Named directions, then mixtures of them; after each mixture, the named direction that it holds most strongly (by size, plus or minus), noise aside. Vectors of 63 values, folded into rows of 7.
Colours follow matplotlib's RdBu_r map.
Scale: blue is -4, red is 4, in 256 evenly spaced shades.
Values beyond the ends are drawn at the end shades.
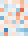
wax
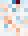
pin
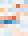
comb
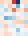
pin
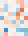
wax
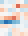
comb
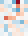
pin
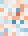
wax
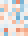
wax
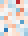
wax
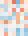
wax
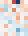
pin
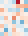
wax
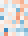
wax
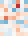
comb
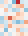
pin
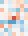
comb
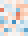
wax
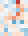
wax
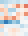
comb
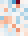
pin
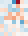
pin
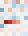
comb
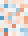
wax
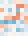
comb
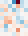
pin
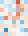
wax
